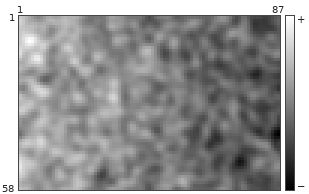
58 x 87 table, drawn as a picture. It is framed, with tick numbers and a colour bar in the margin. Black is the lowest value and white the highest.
Grain: blotchy. Slope: up to the left. Odd rows or columns: none. Average level on the scale: 50%. Lone odd cells: none. Stripes: none.
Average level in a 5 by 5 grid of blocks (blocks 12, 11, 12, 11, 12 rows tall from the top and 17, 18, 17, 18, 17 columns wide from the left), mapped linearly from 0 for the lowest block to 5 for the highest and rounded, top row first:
5 3 2 1 1
4 3 3 1 0
4 4 2 1 0
4 3 2 1 0
4 3 2 1 0
